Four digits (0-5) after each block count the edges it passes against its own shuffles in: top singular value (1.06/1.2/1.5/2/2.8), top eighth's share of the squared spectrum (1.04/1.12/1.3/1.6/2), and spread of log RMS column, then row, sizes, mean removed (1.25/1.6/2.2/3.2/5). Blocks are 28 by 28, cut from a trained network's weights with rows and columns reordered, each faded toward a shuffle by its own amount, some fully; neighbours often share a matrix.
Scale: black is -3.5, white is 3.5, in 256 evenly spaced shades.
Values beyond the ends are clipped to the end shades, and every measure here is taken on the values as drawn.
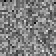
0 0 0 0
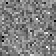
0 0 0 0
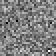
0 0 0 1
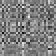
4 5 2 2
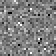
0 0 0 0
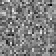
2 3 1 0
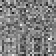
3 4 1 1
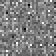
1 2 0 1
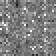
2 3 1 0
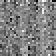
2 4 1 1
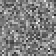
0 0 0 0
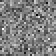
1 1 0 1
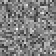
1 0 0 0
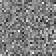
2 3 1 1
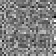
3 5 1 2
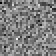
0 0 0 1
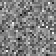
0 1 0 0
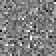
1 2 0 1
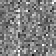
2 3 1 1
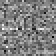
2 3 1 1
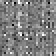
3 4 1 2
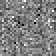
1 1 0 0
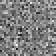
1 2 0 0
